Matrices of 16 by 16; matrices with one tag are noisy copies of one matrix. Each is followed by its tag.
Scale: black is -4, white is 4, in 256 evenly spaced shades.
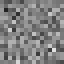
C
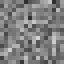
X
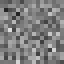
C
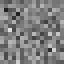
C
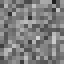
X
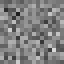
C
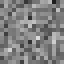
X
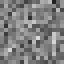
X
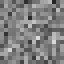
X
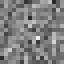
X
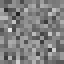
C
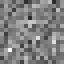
X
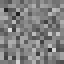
C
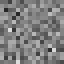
C
